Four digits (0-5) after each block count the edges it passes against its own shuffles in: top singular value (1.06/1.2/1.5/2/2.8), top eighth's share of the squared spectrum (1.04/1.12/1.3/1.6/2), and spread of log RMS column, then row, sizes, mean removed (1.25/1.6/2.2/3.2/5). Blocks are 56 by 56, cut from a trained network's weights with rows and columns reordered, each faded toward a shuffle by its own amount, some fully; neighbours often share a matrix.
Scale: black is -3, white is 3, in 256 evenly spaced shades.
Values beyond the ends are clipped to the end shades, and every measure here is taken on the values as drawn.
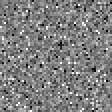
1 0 0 0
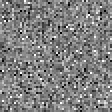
2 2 0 0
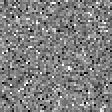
0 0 0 0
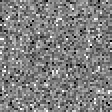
1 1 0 0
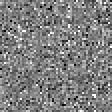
2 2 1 0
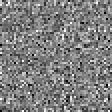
3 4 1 2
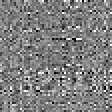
4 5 2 3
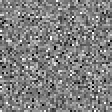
2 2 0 1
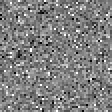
0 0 0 0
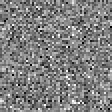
3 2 0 1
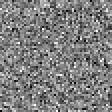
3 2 0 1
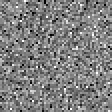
0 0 0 0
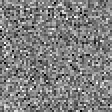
1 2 0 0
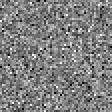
0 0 0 0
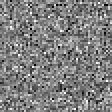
2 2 1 1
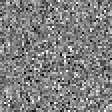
1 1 0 0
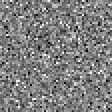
1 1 0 0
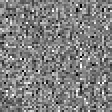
3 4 2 2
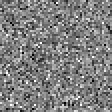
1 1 0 0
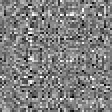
4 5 3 2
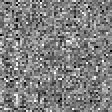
3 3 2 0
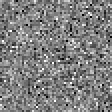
0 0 0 0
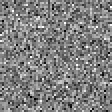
0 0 0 0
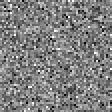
1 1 0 0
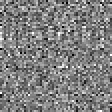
4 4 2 2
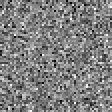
1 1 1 0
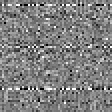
4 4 0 3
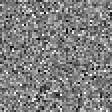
1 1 0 0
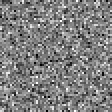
2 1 0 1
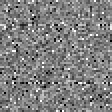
3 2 0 1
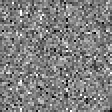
2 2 1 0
